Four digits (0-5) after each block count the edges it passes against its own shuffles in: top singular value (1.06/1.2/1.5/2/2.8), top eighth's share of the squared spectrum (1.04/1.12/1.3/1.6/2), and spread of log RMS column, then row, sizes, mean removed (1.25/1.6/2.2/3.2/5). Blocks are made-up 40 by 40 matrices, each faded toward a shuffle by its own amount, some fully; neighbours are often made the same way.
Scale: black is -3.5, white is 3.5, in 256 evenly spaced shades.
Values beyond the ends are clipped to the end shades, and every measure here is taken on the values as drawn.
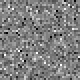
0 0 0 0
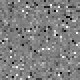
1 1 0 0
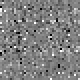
2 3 1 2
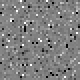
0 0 0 0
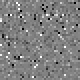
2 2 0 0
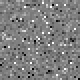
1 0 0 0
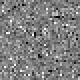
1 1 0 0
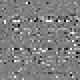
3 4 1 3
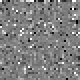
3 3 0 2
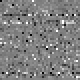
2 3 0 2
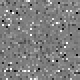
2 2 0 1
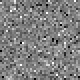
1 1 0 0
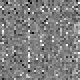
3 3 2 0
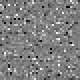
1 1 0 0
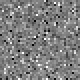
1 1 0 0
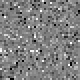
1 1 0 0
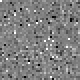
1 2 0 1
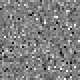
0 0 0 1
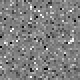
1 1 1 0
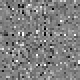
3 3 2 1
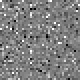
2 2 1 0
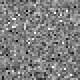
0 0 0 0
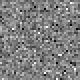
0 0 0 0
